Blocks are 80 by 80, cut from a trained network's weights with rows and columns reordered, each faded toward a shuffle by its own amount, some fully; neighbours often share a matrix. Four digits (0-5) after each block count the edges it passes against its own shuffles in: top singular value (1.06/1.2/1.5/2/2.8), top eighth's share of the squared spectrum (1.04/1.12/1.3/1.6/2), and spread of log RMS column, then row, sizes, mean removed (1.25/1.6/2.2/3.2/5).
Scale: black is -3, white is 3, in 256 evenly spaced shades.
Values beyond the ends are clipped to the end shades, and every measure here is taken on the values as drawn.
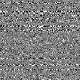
4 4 1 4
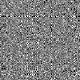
4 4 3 2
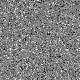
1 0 0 0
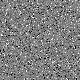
0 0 0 0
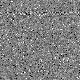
2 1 0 1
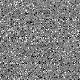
3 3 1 2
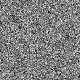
2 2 0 0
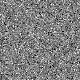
2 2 0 0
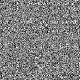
3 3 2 2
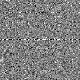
4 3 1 2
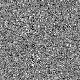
2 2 1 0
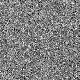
2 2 0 0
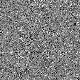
2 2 1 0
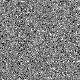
2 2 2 0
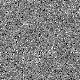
2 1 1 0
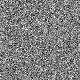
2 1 0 0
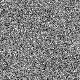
0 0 0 0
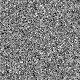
1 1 0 0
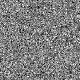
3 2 0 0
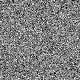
1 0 0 0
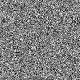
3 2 0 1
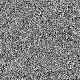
2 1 0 0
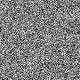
3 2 0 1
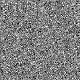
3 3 0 1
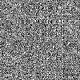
3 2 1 1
